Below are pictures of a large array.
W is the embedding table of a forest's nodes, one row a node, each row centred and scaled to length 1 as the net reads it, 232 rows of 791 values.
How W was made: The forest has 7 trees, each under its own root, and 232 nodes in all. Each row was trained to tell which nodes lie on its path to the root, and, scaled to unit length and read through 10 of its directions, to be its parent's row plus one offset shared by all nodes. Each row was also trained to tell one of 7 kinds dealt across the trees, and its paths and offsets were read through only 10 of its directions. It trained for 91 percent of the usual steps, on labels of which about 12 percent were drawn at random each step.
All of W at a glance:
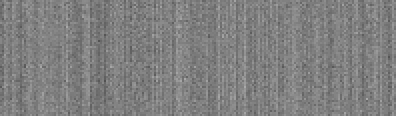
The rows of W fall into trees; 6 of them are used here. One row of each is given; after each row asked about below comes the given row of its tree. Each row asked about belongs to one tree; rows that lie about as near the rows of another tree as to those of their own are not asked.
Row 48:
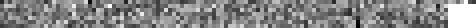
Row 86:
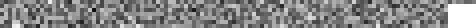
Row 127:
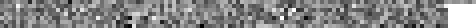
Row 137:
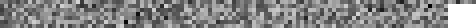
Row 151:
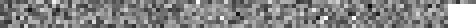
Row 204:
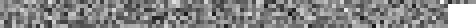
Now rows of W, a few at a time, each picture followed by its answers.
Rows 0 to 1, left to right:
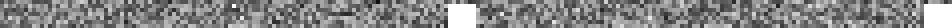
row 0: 151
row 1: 204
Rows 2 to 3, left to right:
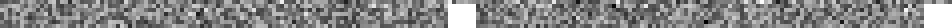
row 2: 127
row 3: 151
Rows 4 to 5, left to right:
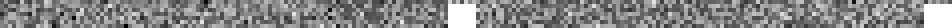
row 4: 127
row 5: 204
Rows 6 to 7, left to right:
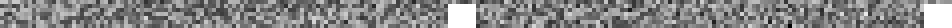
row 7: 48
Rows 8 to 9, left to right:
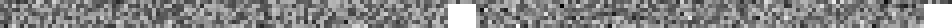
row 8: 151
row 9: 204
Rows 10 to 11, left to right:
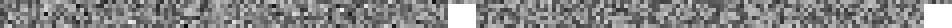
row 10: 48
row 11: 86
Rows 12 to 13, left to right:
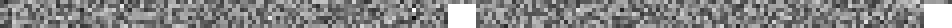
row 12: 86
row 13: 137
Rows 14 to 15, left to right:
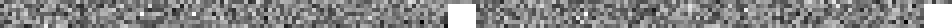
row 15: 151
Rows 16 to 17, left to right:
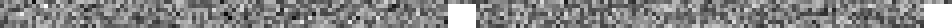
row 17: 48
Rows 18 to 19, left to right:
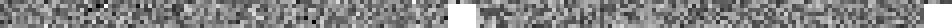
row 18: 151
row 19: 86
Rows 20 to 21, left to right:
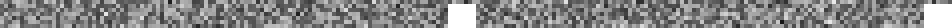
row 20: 86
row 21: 204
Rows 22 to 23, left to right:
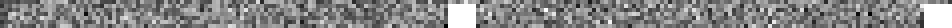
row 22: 48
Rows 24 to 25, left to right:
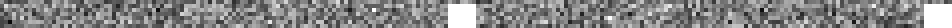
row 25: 127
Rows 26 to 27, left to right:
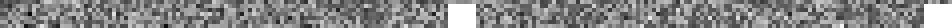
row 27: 204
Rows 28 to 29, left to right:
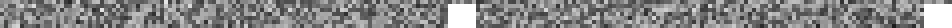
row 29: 48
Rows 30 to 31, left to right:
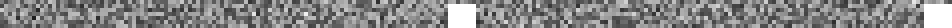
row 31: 137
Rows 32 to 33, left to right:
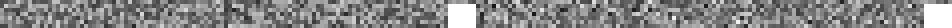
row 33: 151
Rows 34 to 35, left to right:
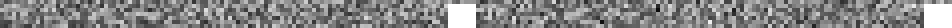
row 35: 48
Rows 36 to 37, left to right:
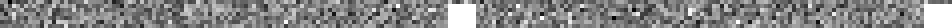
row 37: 137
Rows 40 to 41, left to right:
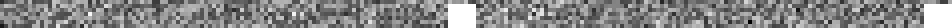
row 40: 48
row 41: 86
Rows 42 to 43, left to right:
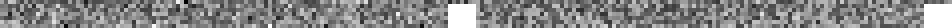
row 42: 204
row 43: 204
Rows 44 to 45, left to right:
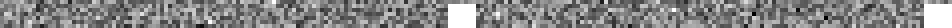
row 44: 127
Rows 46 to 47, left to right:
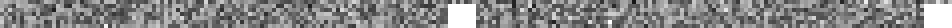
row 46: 204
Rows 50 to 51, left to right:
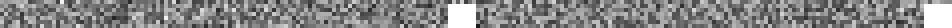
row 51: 127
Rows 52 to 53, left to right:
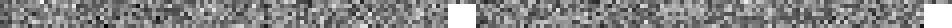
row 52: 151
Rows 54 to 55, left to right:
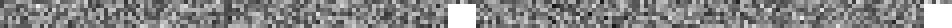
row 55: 137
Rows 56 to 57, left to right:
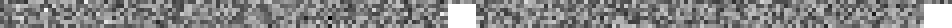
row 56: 127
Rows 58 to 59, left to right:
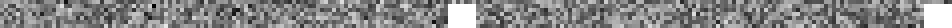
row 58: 204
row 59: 127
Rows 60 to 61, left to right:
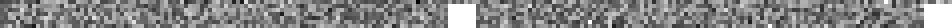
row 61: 48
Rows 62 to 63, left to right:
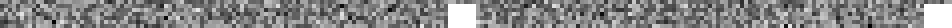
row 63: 204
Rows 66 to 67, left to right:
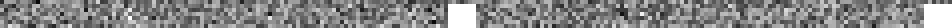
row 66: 204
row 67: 204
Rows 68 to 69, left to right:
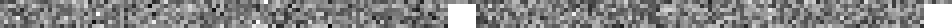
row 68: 127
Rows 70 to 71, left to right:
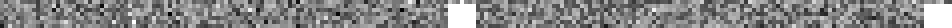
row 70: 48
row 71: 48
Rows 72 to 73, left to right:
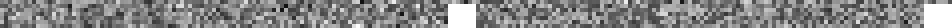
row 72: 86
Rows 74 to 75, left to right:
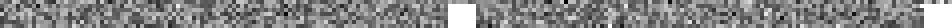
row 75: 48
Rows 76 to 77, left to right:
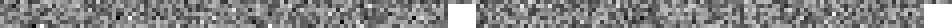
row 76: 204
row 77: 151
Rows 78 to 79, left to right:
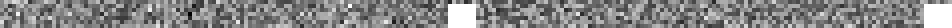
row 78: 204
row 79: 127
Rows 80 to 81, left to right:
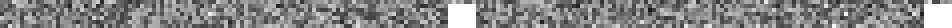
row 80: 86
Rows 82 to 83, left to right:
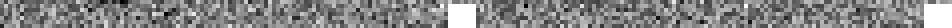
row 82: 151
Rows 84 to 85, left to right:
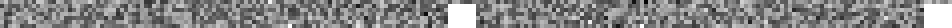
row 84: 86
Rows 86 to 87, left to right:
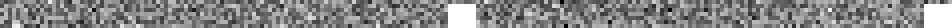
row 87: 204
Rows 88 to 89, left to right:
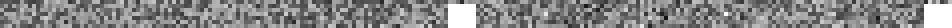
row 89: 204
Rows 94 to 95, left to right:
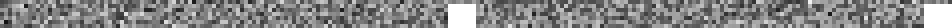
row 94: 86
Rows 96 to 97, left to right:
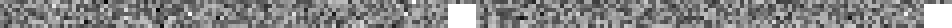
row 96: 151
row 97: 86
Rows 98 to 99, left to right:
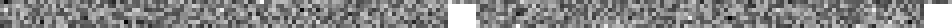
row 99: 204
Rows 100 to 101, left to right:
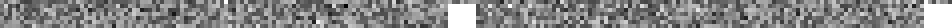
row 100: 151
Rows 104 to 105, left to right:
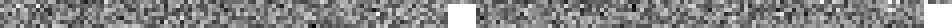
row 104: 204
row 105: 48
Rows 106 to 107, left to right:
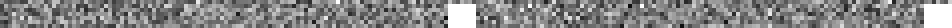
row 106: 151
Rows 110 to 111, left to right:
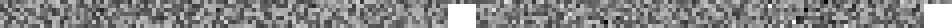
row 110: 204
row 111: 127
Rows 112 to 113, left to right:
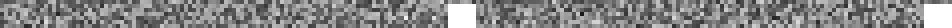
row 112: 137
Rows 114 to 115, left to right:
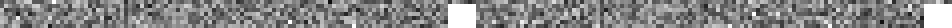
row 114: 86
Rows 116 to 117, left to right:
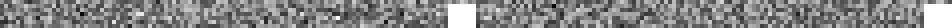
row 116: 48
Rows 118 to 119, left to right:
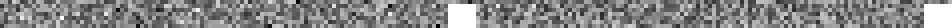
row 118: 151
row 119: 86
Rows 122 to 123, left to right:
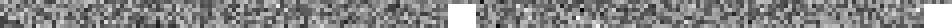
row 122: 48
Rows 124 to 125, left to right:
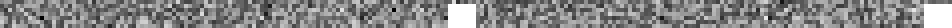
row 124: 204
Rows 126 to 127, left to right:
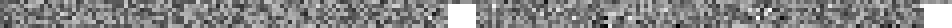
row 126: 127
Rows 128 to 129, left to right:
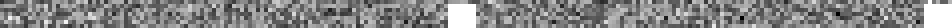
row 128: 48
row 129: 86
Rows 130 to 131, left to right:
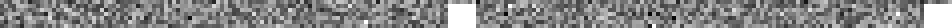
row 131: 204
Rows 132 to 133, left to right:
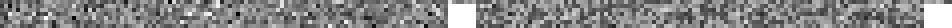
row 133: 48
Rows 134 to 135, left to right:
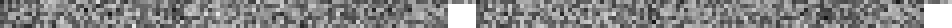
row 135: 48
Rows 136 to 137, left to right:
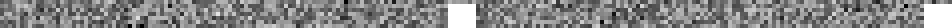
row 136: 127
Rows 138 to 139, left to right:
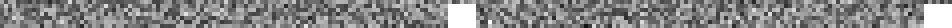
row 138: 48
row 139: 204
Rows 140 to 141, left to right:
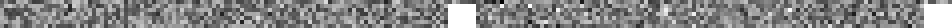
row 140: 86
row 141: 127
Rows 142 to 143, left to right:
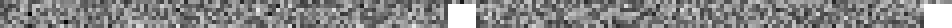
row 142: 204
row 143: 48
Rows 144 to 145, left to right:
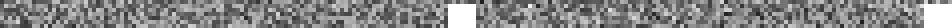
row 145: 48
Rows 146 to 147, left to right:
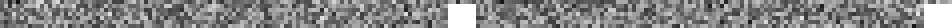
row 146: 151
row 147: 48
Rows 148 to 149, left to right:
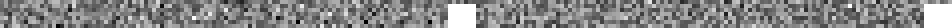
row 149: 86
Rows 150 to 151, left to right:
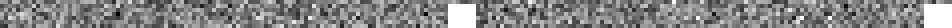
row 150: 151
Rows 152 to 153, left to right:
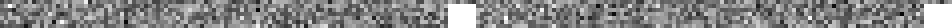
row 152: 48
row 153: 86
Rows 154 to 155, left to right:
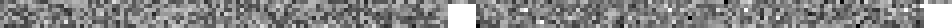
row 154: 127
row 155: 48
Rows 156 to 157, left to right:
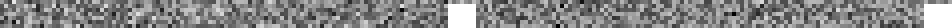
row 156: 48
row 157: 48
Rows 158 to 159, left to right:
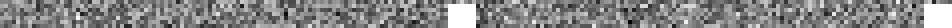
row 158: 127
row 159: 151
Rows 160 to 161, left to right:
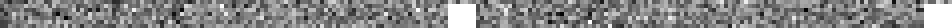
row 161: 48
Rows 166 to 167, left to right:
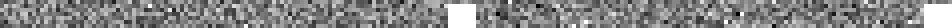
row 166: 137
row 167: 127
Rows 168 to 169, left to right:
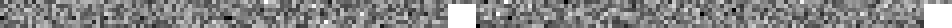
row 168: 127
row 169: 48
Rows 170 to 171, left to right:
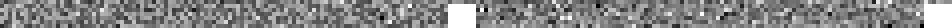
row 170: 86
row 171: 48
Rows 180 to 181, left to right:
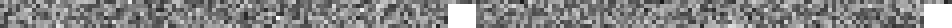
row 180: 151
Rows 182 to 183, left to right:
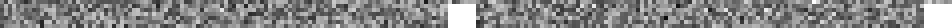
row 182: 48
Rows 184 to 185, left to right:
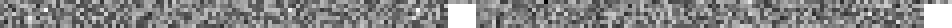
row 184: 137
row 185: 127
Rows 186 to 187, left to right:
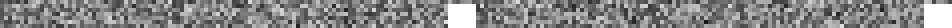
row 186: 127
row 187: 151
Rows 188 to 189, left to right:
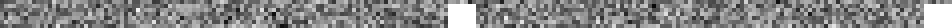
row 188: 48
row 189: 86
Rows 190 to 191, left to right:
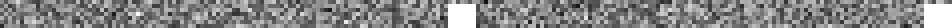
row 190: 137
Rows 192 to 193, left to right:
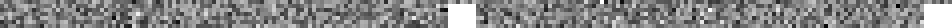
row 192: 48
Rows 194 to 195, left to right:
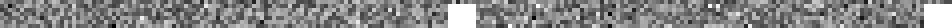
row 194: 204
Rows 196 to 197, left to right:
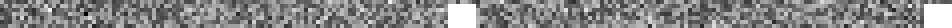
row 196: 151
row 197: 204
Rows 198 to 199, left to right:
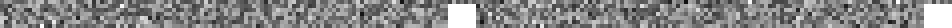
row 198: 204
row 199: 151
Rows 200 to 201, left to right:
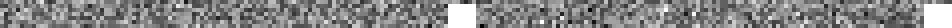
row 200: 86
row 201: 127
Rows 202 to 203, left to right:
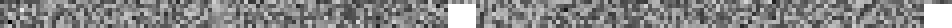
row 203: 151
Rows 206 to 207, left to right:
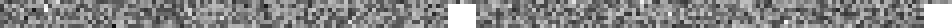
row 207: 127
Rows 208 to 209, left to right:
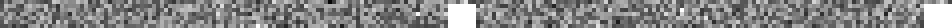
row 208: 48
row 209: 137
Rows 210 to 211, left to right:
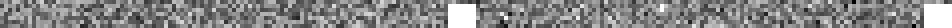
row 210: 151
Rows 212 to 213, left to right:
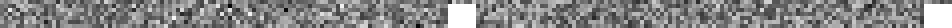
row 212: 204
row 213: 151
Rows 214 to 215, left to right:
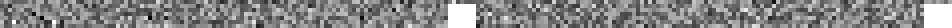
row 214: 204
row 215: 137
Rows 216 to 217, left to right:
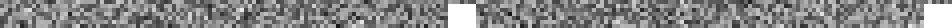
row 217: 204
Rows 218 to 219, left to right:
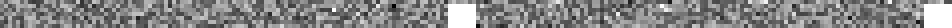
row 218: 137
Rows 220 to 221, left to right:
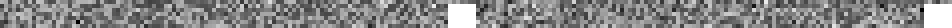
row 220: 151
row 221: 204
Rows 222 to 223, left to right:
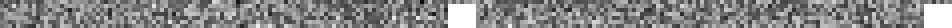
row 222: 127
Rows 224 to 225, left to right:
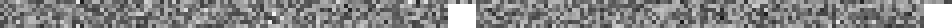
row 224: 137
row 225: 48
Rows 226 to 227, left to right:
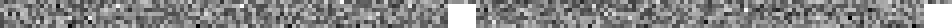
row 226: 137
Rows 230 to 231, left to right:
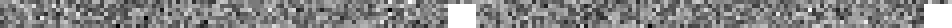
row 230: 48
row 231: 204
